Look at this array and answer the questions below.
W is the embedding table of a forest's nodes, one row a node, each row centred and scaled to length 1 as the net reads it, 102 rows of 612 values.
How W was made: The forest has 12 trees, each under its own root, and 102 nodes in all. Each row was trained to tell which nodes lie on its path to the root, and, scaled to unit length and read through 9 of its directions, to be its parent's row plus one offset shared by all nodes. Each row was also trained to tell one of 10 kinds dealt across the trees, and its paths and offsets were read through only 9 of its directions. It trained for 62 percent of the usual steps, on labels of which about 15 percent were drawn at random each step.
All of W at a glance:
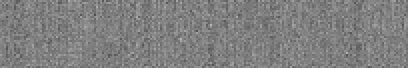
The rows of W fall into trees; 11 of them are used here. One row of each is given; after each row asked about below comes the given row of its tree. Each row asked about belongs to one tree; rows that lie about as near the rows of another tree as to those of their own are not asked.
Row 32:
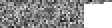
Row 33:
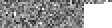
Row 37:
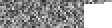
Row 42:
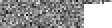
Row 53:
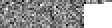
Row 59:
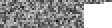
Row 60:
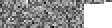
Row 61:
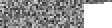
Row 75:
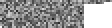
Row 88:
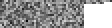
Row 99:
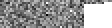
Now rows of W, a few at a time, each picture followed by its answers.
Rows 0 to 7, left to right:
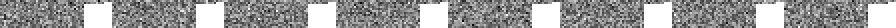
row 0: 32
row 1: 42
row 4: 59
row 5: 42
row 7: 32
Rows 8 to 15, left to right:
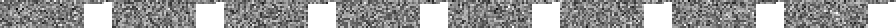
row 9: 59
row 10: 32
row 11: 75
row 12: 32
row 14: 42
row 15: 99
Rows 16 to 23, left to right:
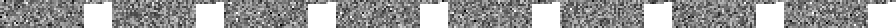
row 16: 53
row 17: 99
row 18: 33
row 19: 53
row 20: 42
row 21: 61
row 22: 88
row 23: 53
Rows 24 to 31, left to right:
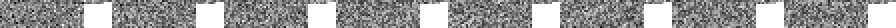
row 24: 33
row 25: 33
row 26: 53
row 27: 37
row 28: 42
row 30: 37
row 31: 88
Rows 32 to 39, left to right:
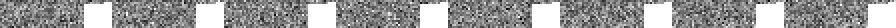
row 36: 59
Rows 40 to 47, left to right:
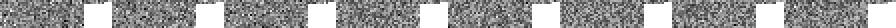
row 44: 53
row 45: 42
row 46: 99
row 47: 37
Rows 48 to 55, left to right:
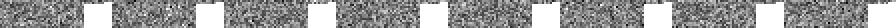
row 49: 53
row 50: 33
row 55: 42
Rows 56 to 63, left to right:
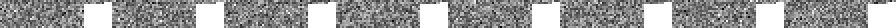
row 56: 75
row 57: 32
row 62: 42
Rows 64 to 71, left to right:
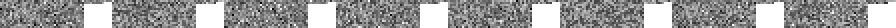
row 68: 32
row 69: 33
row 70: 33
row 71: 99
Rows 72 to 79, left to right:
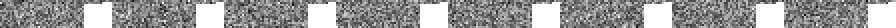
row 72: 53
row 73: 32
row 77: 53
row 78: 88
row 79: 42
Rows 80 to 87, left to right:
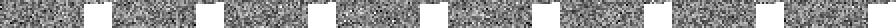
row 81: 53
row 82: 33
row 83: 33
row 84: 53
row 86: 33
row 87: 32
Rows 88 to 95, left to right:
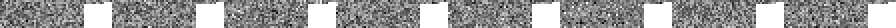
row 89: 42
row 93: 33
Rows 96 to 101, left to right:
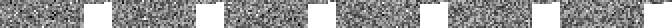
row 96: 32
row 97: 75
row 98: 32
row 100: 61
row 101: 60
